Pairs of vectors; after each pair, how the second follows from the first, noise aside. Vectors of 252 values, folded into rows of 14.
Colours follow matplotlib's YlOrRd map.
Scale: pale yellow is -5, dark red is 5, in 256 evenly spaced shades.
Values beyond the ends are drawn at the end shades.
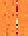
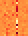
copied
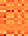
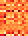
scaled up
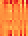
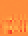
partly zeroed
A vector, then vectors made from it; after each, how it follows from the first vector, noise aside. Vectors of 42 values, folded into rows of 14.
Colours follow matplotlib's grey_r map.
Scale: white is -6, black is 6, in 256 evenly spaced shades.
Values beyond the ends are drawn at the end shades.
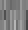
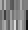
scaled up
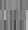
negated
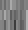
negated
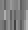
negated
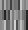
scaled up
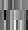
scaled up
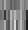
scaled up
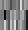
scaled up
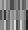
scaled up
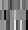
scaled up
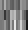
scaled up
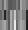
scaled up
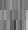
negated
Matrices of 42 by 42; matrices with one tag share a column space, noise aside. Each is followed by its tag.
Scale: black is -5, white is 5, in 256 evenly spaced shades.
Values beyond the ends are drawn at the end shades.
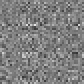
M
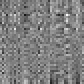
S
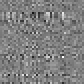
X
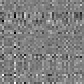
X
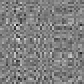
M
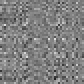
M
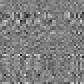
X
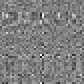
X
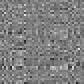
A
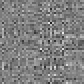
A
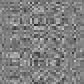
M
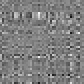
X
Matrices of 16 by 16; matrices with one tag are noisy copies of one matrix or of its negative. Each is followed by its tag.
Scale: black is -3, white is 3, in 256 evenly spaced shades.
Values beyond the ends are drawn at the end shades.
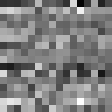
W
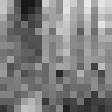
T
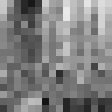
T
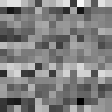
W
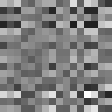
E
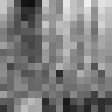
T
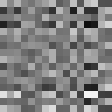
E
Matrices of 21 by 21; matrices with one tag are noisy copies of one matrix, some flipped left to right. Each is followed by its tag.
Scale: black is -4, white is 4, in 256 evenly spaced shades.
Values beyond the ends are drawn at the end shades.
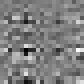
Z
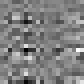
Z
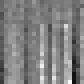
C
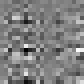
Z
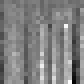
C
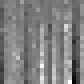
C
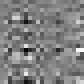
Z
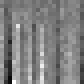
C
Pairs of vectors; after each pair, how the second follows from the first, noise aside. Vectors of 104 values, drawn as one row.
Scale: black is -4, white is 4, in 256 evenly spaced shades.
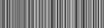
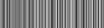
copied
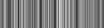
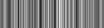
copied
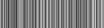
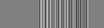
partly zeroed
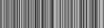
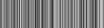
copied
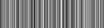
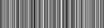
copied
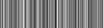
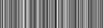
copied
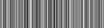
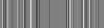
partly zeroed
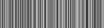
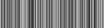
shuffled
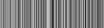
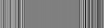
partly zeroed
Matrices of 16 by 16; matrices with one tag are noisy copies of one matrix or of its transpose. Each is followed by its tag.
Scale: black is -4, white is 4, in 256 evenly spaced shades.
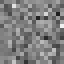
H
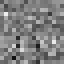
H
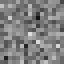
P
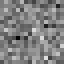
P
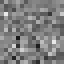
H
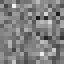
H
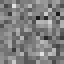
H
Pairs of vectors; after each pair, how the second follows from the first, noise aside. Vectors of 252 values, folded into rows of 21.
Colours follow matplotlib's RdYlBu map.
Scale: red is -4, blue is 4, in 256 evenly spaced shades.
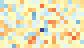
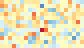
negated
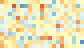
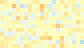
shrunk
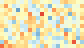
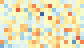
negated
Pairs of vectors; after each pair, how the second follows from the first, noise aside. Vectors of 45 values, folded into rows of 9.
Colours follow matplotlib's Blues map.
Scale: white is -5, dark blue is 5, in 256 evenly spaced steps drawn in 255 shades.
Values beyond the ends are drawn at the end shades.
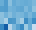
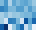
scaled up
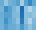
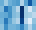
scaled up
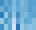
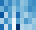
scaled up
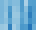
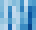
scaled up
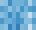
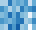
scaled up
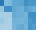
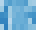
sign-scrambled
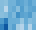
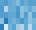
sign-scrambled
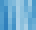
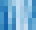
scaled up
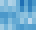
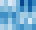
scaled up
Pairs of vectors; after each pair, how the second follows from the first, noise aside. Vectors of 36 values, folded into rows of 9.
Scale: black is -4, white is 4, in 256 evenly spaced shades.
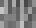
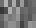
sign-scrambled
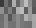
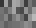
sign-scrambled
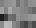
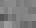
shrunk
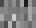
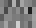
wrapped around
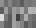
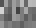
wrapped around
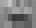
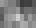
wrapped around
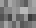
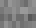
shrunk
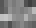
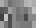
sign-scrambled
